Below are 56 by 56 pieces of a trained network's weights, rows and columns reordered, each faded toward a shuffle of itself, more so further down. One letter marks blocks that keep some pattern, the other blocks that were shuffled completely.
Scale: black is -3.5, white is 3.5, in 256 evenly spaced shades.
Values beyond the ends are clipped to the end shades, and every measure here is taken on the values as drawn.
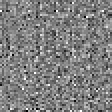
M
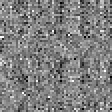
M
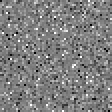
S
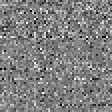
M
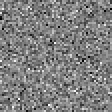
S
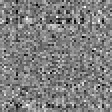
M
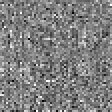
M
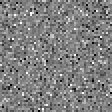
S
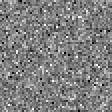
S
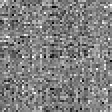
M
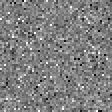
S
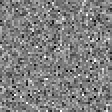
S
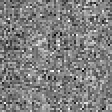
M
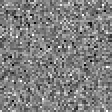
S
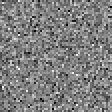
S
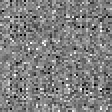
M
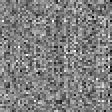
M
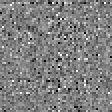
M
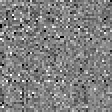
M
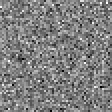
S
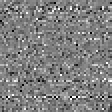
M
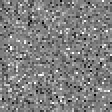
S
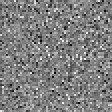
S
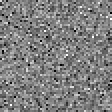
S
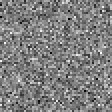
S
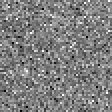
S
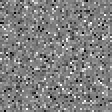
S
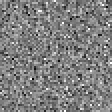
S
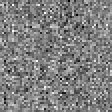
M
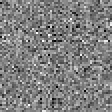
M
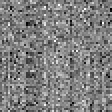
M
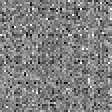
M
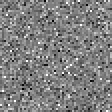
S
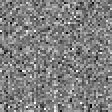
M
